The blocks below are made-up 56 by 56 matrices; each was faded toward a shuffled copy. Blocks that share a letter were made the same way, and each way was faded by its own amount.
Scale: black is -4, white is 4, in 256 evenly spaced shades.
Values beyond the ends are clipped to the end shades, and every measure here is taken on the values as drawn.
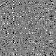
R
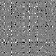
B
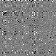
B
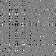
B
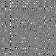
B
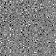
R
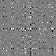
B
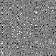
R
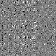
R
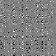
B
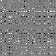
B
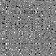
R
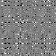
B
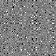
R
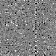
R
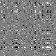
B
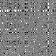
B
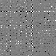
B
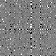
B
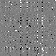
B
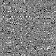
R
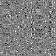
R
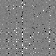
B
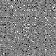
R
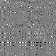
B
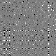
B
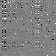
B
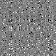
R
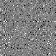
R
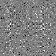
R
